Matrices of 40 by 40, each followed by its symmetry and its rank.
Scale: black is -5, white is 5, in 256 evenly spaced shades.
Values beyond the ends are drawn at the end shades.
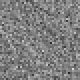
antisymmetric, full rank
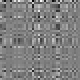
neither, rank two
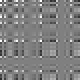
symmetric, rank one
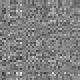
neither, rank five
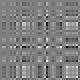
symmetric, rank one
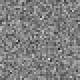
antisymmetric, full rank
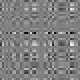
neither, rank two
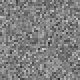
antisymmetric, full rank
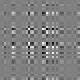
symmetric, rank one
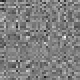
neither, rank five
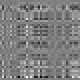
neither, rank two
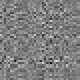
neither, rank five
